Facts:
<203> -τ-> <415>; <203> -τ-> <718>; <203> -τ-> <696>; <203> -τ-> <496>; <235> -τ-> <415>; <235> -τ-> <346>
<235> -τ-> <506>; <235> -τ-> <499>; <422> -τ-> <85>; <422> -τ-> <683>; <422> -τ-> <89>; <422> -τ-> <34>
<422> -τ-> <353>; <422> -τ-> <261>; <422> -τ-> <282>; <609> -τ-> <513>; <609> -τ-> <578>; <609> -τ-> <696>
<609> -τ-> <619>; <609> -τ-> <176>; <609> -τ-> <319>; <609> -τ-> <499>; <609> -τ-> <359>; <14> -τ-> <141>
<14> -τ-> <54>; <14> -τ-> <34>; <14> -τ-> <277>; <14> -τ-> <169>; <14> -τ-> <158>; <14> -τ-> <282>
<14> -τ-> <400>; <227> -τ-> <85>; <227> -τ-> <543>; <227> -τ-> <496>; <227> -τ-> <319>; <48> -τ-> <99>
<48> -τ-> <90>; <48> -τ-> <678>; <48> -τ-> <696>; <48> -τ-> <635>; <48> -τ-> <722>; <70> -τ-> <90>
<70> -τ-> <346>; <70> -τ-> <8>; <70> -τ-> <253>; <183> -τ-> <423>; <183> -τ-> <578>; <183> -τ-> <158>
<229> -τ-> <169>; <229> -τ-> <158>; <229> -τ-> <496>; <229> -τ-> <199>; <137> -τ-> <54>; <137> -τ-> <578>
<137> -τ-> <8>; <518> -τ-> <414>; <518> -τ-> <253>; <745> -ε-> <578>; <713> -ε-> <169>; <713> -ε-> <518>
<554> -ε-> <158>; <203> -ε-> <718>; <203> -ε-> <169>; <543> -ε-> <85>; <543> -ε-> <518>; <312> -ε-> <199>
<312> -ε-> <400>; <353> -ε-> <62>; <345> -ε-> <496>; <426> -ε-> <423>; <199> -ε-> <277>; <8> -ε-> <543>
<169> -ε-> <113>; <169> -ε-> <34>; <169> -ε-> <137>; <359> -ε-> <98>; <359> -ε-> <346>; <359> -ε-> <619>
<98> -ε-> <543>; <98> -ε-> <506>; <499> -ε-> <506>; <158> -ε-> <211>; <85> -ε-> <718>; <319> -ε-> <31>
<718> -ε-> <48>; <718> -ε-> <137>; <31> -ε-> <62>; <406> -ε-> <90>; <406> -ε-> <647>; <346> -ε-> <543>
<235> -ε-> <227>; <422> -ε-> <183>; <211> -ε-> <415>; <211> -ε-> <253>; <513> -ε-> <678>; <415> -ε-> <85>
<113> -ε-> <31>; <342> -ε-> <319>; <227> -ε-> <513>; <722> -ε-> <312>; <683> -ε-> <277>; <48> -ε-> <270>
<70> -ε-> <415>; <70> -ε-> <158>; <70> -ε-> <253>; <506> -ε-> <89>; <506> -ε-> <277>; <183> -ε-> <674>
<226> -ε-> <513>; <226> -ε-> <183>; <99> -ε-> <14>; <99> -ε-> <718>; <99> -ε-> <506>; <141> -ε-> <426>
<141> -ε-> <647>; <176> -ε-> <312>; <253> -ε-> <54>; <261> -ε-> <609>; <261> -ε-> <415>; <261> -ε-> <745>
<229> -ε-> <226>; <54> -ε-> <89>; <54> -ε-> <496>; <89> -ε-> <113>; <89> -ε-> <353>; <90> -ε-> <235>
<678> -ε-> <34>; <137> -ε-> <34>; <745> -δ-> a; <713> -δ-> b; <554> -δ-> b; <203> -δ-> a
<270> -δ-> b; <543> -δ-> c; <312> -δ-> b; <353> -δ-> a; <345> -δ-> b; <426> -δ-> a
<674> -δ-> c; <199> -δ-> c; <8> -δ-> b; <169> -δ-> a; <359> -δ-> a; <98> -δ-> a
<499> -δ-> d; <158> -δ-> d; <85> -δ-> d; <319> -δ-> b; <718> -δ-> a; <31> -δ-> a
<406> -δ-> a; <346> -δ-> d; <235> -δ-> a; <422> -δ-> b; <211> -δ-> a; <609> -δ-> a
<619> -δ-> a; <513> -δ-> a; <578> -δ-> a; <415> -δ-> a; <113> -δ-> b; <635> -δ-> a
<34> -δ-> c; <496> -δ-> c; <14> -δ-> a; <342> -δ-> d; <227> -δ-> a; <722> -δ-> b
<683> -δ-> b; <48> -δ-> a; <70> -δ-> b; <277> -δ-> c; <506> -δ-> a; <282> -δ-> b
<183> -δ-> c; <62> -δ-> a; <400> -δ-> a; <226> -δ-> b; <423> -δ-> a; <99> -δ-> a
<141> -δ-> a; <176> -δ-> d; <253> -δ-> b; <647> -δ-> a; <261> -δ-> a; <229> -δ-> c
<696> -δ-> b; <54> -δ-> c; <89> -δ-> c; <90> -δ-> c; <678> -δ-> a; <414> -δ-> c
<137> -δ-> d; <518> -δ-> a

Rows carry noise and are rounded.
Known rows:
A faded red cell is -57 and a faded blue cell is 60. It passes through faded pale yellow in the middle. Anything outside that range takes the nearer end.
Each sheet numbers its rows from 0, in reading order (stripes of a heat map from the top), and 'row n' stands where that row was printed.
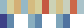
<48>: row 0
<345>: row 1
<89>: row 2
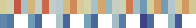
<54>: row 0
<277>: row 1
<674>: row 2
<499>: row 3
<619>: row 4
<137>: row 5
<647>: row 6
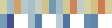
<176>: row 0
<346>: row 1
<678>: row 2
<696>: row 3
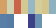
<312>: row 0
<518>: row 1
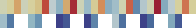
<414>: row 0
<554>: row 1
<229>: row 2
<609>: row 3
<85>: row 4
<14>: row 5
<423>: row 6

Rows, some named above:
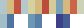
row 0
<34>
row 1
<282>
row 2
<227>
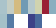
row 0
<346>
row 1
<14>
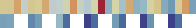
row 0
<253>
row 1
<253>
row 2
<635>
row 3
<14>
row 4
<499>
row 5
<518>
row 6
<137>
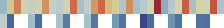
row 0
<513>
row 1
<635>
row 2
<745>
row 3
<226>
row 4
<506>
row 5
<14>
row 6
<578>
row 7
<496>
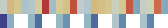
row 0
<70>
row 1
<169>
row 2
<554>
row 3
<90>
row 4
<543>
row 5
<211>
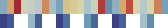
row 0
<229>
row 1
<342>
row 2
<235>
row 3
<158>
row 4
<183>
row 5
<415>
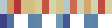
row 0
<422>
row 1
<319>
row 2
<400>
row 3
<683>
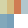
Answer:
<8>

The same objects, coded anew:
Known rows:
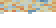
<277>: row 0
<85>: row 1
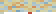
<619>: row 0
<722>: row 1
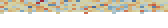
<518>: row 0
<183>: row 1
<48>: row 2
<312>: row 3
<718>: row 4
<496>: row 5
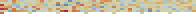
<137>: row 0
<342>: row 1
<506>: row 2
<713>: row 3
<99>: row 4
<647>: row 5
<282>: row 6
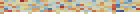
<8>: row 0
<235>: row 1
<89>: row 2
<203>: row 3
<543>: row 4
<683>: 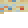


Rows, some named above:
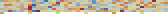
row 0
<211>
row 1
<543>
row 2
<54>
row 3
<235>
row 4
<253>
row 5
<226>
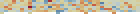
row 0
<342>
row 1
<346>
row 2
<85>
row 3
<158>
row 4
<696>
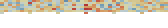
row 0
<90>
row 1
<54>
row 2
<48>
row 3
<137>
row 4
<513>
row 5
<422>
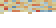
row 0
<169>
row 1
<211>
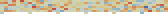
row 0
<414>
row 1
<89>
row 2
<342>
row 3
<499>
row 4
<14>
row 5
<415>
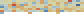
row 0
<496>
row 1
<176>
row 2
<229>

